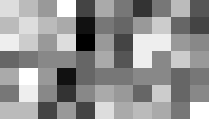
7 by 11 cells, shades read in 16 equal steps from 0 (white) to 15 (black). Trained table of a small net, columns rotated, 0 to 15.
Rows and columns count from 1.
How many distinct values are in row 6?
8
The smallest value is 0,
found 3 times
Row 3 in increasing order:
1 1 1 2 3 6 6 6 7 11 15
